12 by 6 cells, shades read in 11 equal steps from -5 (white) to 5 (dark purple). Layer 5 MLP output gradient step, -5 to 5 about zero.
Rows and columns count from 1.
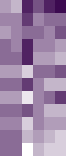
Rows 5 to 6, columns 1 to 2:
1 1 / -1 -1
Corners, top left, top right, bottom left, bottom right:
-1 5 1 -3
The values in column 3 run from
-5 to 4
